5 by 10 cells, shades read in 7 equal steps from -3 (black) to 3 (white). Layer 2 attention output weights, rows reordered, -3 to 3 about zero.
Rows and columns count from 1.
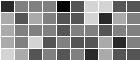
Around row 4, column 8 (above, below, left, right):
-1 1 -1 -2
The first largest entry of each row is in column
7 7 1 3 1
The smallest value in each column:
-2 -1 -1 -1 -3 -1 -2 -2 -2 -1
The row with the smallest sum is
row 1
